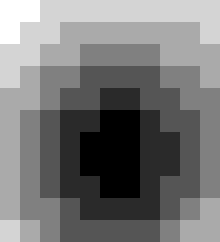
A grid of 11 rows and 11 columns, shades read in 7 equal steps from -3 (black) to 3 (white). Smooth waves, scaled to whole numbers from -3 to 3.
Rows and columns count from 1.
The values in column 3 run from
-1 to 2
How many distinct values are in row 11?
4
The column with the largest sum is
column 1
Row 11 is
2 1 0 -1 -1 -1 -1 -1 0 1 1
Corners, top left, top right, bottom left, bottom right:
3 2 2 1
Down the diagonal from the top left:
3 2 1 0 -1 -3 -3 -2 -1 0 1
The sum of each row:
24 16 9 0 -6 -14 -16 -16 -14 -8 0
